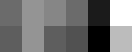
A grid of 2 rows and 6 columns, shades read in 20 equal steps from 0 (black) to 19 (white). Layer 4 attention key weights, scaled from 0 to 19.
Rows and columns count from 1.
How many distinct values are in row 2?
5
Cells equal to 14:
1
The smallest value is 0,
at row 2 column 5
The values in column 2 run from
11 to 11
